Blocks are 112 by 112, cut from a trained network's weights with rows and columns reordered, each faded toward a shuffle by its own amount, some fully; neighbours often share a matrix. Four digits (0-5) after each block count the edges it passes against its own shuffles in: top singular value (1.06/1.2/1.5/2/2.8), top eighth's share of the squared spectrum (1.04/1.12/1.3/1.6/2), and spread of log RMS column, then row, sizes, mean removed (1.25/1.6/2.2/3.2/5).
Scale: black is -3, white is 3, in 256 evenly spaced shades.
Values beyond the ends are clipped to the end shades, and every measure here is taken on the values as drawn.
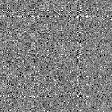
4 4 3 3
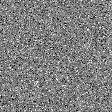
0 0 0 0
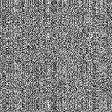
4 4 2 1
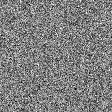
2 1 0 0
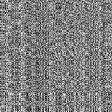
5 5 2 2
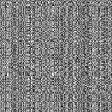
5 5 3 2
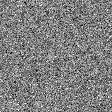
0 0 0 0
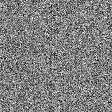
1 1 0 0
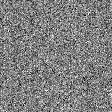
2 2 0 0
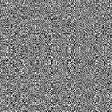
5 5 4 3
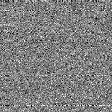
4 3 0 2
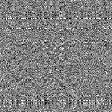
4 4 1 3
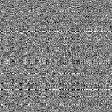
4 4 1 3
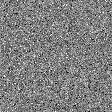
0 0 0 0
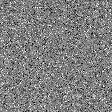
2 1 0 0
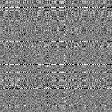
5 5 2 4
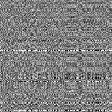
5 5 1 3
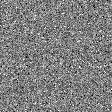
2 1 0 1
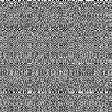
5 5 1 4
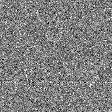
2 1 0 1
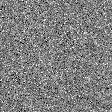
1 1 0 0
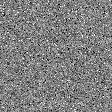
0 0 0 0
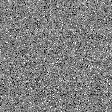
2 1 0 1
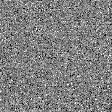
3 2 0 1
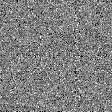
3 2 1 1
